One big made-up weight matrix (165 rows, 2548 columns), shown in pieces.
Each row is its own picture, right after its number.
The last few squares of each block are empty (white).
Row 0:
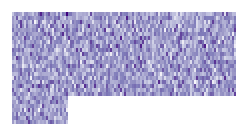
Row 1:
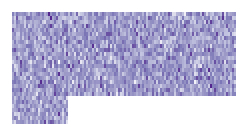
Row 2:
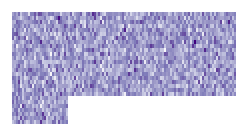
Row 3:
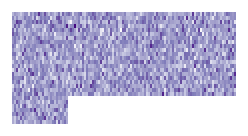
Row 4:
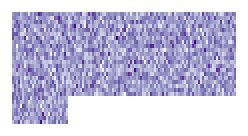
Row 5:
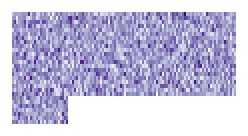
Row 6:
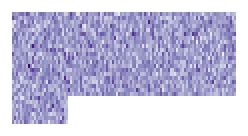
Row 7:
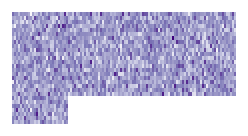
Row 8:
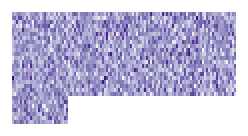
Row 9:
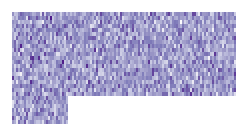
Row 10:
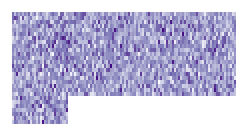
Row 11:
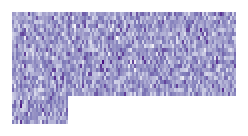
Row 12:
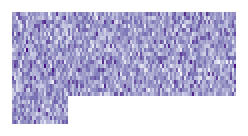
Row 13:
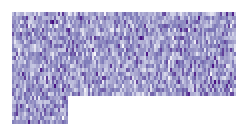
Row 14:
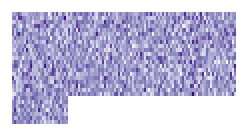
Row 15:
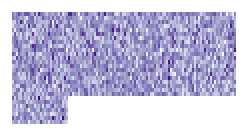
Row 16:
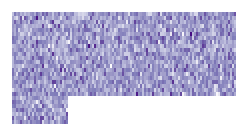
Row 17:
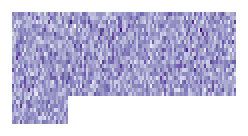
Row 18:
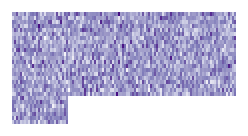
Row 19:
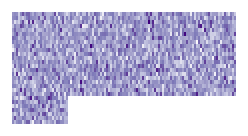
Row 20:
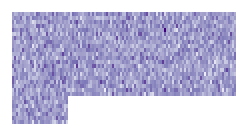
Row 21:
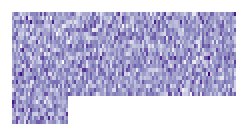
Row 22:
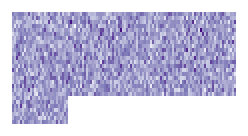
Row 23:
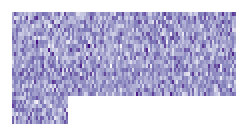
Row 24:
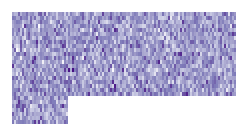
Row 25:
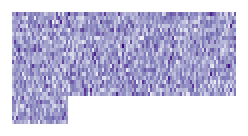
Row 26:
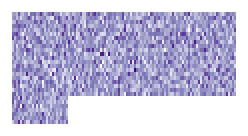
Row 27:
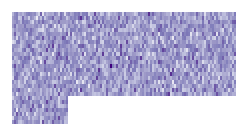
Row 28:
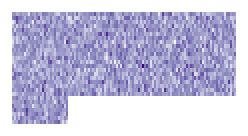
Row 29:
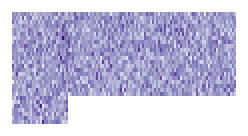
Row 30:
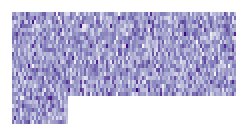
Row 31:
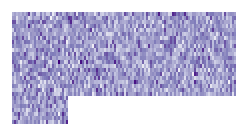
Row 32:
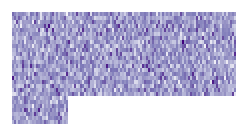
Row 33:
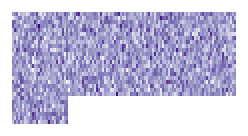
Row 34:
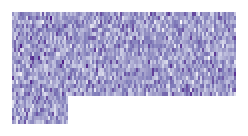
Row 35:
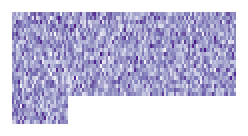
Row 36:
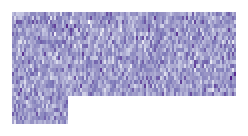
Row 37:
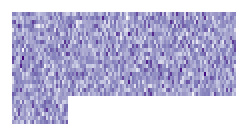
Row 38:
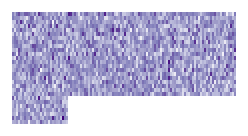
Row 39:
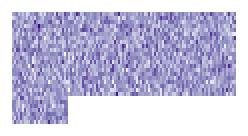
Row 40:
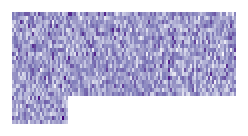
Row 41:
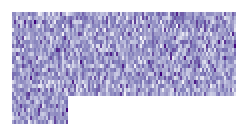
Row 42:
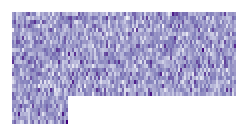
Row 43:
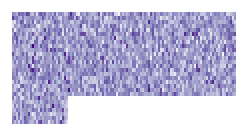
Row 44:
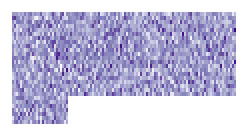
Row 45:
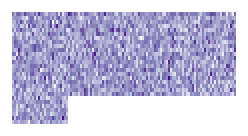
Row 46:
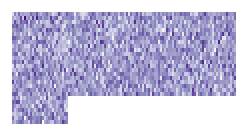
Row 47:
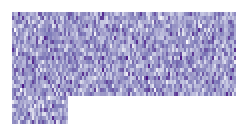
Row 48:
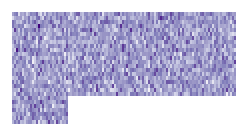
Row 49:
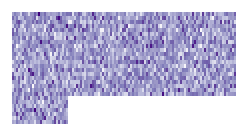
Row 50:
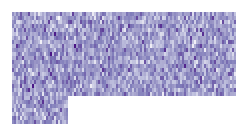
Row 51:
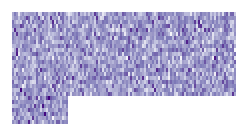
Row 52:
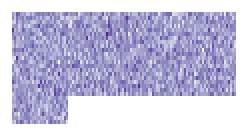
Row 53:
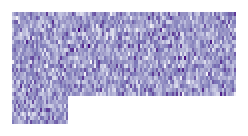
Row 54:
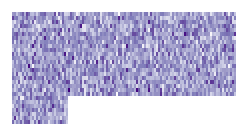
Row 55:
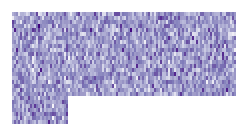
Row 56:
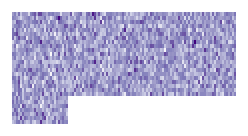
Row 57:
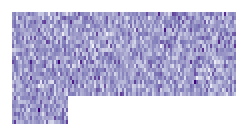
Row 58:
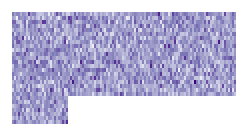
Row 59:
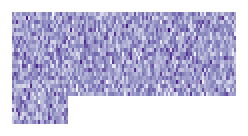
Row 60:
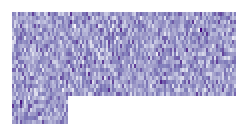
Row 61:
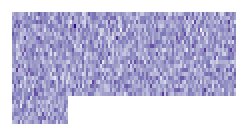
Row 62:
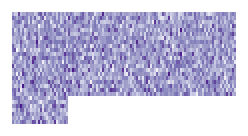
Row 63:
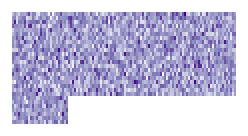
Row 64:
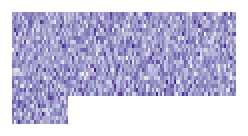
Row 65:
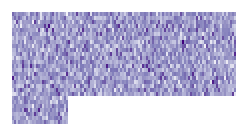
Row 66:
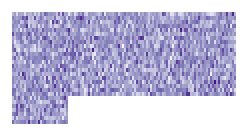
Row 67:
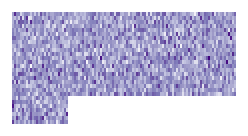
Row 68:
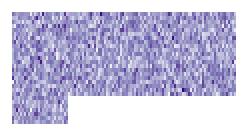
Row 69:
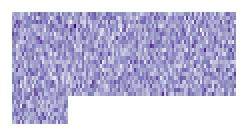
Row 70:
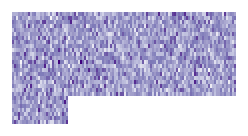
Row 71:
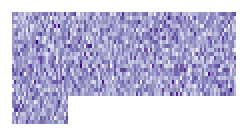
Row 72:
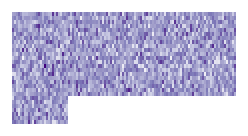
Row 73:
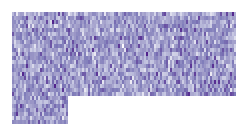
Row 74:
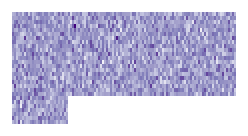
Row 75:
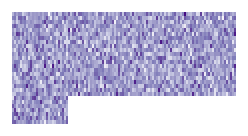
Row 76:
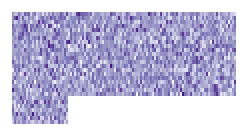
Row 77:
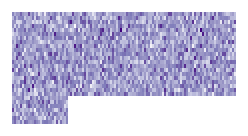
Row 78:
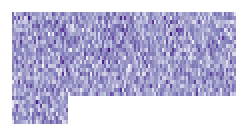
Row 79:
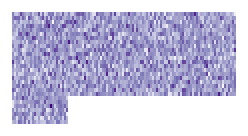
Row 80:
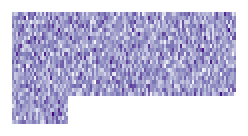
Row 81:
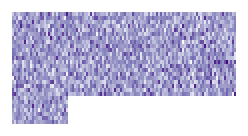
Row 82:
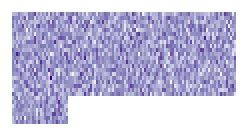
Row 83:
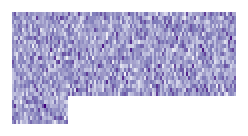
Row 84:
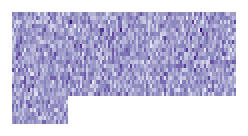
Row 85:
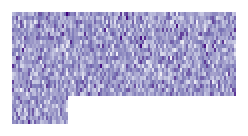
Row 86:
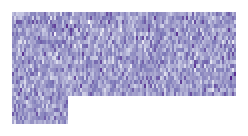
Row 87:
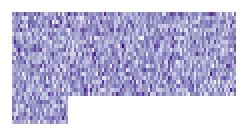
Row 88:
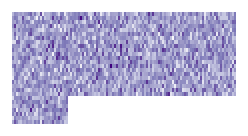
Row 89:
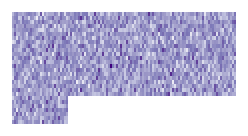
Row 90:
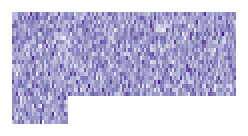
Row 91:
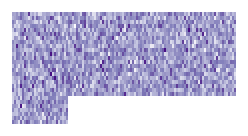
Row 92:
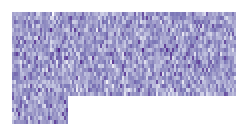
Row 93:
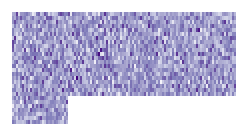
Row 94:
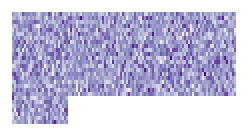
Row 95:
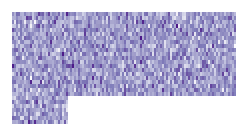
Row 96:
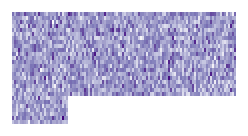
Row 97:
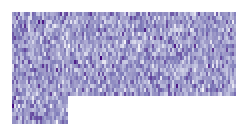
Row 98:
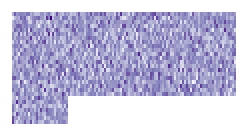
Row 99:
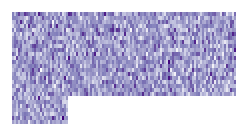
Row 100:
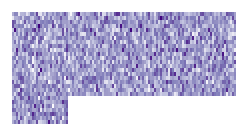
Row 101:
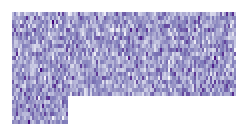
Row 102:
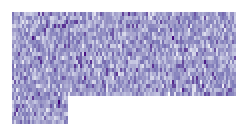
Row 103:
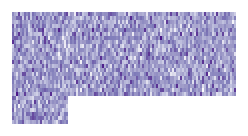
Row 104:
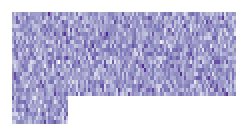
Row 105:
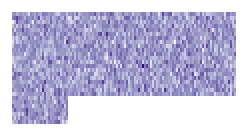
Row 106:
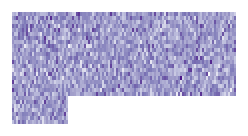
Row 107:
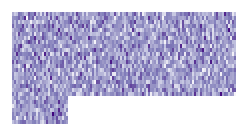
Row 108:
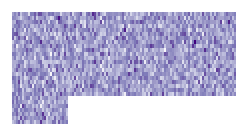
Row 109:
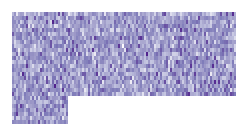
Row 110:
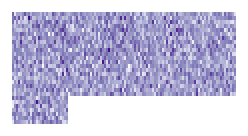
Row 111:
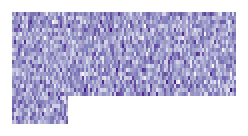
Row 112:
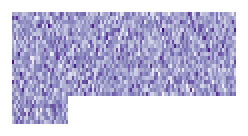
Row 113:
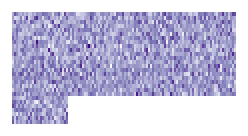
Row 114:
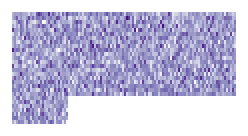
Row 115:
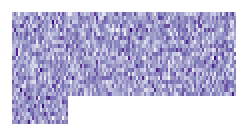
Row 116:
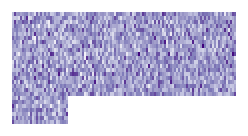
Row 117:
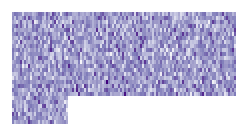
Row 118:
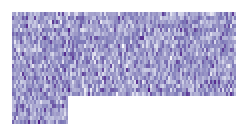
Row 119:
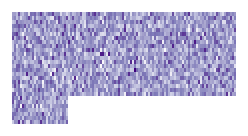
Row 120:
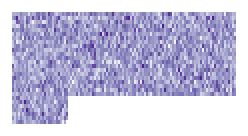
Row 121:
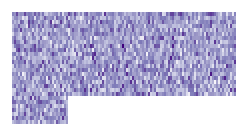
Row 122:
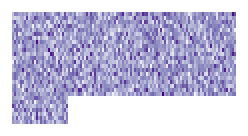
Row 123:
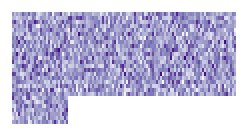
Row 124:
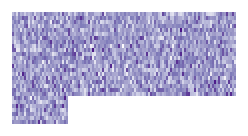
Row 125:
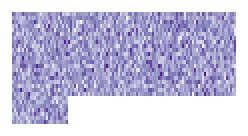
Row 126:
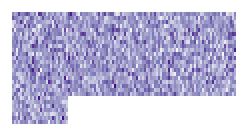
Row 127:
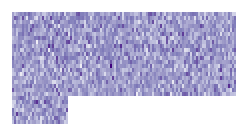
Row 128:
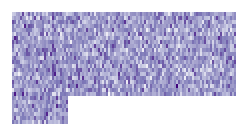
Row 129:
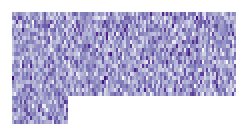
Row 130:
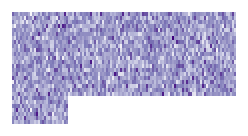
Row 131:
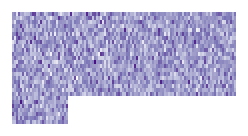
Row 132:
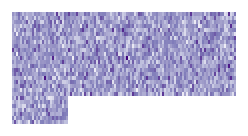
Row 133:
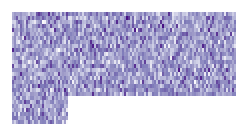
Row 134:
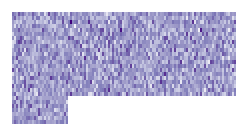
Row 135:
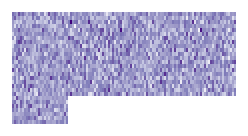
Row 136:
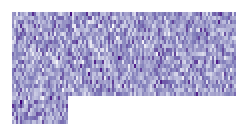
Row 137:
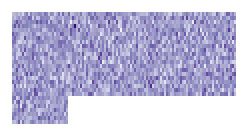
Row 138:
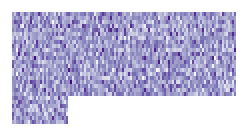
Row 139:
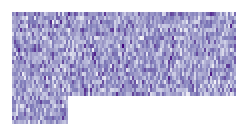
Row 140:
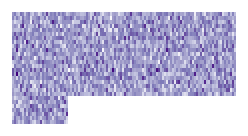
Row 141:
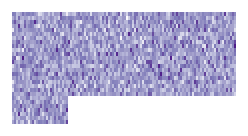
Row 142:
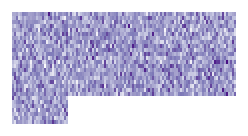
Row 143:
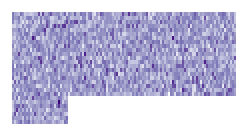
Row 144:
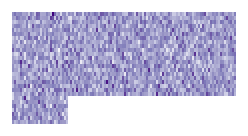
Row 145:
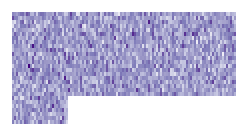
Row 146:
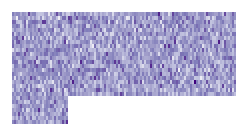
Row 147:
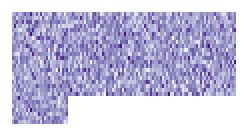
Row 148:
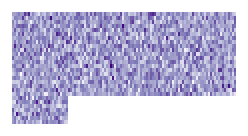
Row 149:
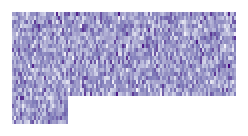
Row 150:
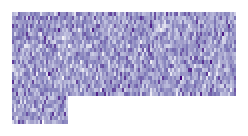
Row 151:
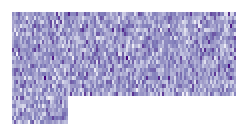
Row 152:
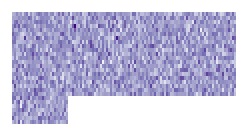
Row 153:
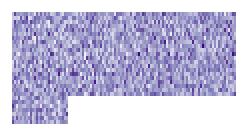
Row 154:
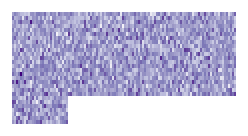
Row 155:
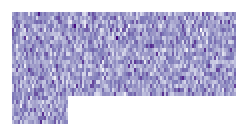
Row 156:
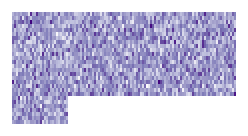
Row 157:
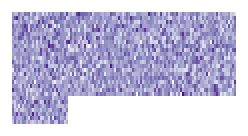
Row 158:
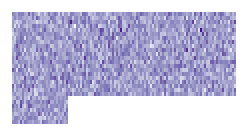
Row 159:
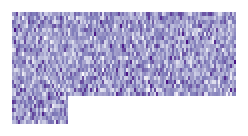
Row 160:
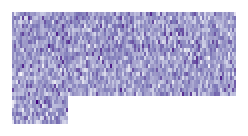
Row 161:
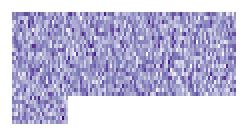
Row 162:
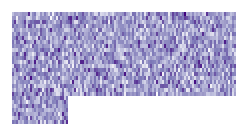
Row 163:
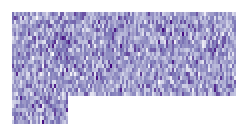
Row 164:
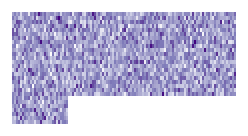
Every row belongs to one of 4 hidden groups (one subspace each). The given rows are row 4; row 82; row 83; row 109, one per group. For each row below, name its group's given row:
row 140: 109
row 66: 109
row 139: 109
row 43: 109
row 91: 4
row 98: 82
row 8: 83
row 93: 4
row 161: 109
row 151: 109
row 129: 83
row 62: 109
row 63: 83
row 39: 109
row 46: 82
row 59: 83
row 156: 82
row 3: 4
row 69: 4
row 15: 109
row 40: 109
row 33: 109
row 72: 83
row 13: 109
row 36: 4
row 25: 109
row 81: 83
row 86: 4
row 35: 4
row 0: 83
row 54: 109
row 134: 4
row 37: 83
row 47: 109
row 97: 82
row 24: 109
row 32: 83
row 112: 82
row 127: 82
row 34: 82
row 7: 82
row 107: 82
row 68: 82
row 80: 82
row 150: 82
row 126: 109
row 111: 109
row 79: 82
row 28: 83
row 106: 82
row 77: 4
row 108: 4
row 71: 82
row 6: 109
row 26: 4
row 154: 82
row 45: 109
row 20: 83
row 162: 83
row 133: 83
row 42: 83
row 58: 83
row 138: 109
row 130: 82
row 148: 82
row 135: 4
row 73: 109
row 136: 4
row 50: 4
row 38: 109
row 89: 82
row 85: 83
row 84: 4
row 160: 82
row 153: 82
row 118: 109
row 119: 4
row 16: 82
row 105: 83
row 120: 83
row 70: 83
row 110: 82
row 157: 82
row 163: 82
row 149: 109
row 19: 109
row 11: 4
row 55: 109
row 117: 83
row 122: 82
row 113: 82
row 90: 82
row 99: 109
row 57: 83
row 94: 83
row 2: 4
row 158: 4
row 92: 83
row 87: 109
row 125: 83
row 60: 4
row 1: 83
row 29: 82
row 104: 83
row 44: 82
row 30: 109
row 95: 83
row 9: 82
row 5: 83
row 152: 4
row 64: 109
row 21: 82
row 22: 4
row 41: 83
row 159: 109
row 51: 109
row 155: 4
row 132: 109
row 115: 109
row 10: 82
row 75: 83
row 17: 4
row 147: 82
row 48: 109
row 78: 82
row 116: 82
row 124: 109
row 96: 109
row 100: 109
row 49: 4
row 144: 83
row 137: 4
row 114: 83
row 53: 82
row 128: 83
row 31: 83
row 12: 83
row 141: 83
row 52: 83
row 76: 82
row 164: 4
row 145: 109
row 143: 82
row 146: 83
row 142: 83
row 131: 4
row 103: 82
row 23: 82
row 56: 4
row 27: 82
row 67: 82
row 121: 109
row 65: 83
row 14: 83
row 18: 109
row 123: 83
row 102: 82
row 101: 109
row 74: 4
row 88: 82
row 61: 4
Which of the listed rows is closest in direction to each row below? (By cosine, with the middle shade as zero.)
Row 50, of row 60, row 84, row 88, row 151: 84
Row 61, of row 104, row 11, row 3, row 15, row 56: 3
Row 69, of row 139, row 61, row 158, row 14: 61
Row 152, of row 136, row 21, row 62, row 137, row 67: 137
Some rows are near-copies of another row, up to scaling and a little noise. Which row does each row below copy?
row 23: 113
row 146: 58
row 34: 9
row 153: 116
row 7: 130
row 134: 135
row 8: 129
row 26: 119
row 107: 80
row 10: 163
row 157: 76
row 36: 86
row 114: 133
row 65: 32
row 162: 5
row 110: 78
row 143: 102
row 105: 28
